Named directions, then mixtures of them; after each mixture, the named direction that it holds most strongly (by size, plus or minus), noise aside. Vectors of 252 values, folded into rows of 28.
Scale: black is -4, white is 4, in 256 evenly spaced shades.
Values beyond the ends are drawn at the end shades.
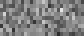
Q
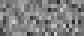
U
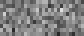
Q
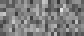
U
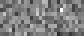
Q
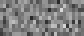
U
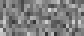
U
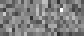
Q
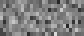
U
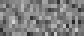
U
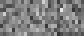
Q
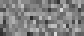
U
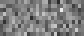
U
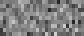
U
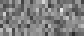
Q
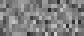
U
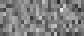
U
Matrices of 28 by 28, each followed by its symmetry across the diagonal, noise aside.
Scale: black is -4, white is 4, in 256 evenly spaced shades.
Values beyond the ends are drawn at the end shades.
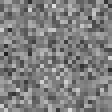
antisymmetric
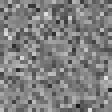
antisymmetric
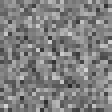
antisymmetric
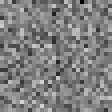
neither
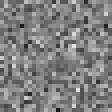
neither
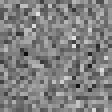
neither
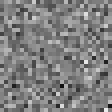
antisymmetric
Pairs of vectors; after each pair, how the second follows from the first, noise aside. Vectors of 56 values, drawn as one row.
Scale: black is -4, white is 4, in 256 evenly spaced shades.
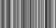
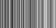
sign-scrambled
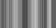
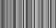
sign-scrambled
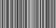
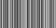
sign-scrambled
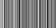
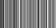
negated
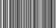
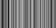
sign-scrambled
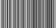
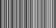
negated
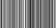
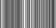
sign-scrambled
